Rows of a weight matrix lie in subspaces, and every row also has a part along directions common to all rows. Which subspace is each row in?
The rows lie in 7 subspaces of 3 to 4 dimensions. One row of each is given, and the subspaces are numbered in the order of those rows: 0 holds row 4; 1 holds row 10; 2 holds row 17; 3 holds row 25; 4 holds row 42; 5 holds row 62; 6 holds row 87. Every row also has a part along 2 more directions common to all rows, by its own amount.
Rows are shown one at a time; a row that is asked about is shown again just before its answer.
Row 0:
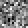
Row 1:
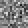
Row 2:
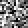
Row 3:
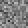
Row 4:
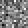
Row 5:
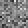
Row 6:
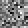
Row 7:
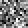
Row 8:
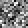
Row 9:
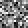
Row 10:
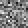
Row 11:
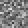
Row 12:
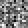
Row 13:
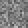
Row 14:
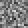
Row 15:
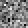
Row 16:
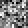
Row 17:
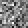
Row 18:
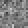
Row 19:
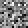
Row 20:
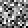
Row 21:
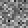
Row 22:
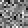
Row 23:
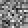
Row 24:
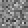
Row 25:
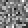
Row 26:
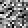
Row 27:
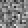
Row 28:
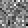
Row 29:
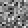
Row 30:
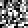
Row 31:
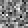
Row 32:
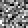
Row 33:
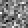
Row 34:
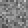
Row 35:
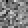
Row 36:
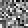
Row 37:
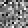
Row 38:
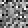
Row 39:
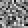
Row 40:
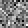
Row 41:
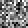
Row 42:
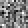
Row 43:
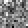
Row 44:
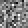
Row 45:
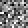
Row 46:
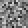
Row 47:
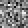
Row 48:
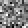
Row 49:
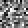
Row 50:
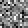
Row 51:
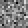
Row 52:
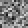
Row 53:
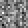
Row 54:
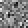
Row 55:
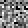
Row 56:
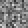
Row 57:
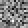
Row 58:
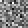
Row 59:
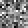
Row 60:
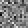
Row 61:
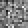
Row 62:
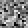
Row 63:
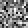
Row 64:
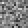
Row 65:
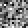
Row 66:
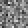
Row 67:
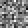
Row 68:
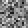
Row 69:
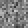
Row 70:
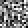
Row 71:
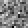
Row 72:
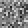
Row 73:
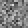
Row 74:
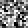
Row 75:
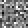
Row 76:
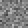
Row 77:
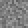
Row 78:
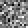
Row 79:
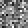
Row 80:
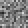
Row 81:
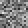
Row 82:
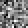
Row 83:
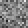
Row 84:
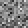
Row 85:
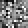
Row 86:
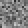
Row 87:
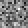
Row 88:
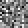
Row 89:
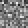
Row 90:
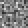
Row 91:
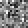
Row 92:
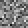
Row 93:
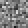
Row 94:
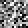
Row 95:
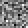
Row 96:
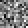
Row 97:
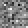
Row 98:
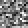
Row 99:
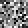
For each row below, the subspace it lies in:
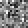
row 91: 4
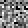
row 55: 2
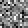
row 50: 1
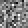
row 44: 5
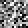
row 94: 3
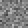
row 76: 2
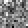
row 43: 1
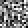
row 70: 5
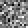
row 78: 3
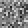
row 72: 4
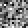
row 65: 3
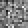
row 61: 4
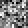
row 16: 1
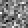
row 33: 5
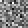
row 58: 2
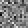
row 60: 1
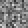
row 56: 5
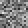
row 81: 1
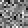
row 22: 1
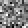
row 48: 3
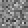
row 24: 0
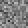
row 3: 1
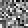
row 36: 6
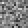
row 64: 2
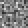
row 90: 2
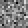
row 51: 5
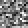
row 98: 3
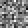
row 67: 4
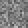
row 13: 1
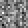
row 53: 4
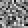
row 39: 6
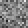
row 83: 0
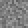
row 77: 6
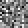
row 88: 2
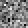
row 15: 3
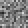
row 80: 4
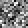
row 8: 6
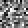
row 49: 2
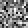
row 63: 3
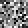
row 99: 3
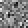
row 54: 4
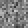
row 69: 1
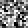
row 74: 5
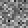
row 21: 0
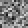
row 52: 6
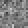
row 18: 1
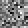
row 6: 0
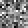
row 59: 3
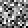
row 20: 0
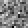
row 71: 5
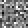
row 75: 2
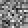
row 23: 0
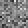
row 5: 0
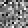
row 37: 2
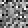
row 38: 2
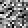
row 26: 1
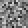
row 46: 6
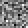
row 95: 5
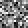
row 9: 4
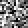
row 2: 2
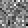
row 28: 6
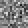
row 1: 4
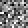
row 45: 3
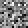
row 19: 3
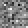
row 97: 3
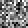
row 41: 6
